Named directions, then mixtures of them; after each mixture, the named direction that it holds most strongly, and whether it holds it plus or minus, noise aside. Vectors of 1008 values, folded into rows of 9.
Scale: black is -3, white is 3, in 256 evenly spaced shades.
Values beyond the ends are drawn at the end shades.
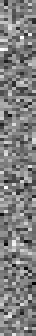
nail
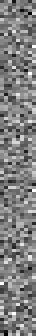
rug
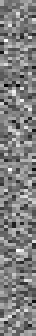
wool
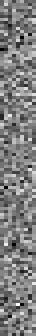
nail, minus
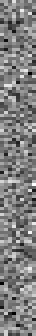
rug, minus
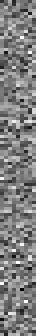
rug, plus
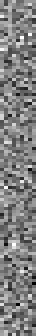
nail, plus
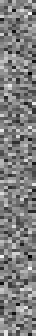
rug, minus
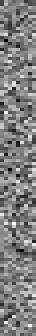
wool, minus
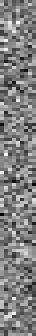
nail, plus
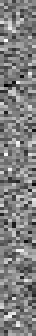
wool, plus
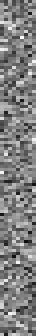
nail, plus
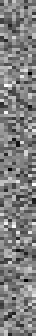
wool, minus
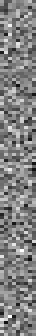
wool, plus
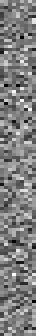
wool, plus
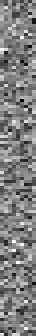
nail, plus
